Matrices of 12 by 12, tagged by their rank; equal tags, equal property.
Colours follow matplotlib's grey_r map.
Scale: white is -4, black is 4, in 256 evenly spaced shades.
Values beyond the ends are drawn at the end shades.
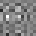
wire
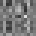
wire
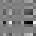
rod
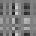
rod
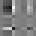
rod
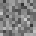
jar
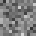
jar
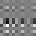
rod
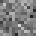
jar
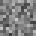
jar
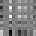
rod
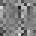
wire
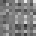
wire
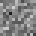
jar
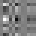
rod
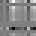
rod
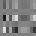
rod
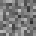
jar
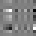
rod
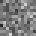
jar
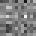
wire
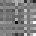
wire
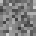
jar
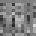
wire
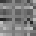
wire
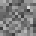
jar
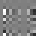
rod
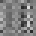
wire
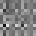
wire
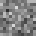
jar
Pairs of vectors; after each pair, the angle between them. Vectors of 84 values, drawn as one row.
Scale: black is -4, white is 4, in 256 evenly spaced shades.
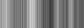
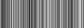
partly opposed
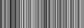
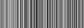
partly opposed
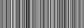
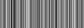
nearly opposite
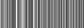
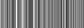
nearly parallel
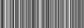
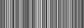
partly aligned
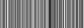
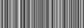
partly opposed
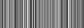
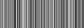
partly aligned
